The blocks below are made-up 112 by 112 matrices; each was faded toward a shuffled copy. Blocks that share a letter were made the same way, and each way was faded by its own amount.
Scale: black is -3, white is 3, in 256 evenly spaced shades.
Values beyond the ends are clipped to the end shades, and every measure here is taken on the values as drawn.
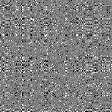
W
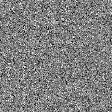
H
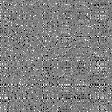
W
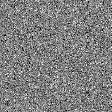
H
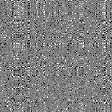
W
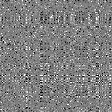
W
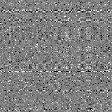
W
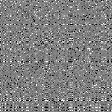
W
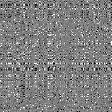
W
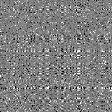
W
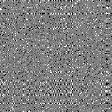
W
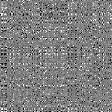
W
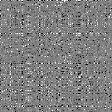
W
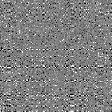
W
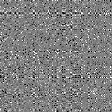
W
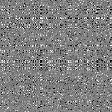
W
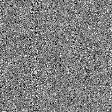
H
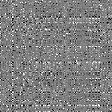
W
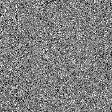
H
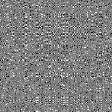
W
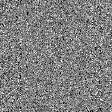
H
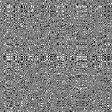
W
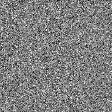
H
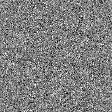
H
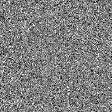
H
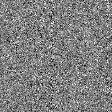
H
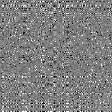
W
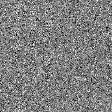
H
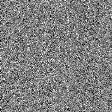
H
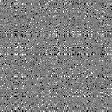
W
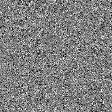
H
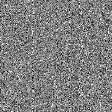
H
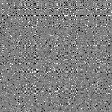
W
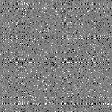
W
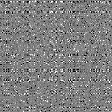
W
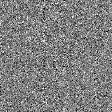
H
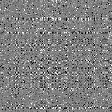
W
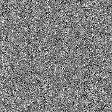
H
